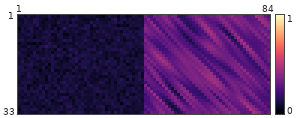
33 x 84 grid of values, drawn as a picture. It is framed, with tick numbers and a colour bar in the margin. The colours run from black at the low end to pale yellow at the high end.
It is made of 1 by 2 panels. Panel 1,1: very low, fine-grained, faint in contrast. Panel 1,2: low, slanting down to the right.
